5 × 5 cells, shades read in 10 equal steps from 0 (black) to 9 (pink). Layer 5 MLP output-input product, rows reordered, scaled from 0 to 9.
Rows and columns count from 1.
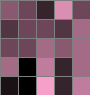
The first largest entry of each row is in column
4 5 3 3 3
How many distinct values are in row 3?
3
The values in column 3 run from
2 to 9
